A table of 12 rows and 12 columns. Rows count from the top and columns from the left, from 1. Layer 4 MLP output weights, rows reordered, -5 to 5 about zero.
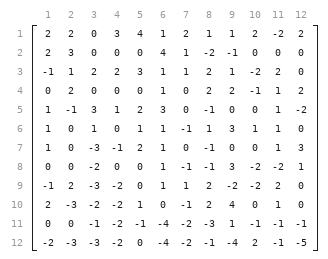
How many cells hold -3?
6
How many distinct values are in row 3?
6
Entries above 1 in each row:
7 3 5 4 3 1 2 1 3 3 0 1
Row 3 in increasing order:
-2 -1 0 1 1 1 1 2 2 2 2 3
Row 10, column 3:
-2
